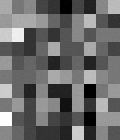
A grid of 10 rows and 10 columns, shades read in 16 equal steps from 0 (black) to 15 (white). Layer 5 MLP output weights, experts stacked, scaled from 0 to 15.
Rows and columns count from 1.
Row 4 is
5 4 3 6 10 5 5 10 6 4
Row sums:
57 75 69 58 51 78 57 66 62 53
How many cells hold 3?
9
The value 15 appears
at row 9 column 1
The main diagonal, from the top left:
10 10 3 6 2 9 9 3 9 5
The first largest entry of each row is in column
10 8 2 5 1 8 1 9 1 7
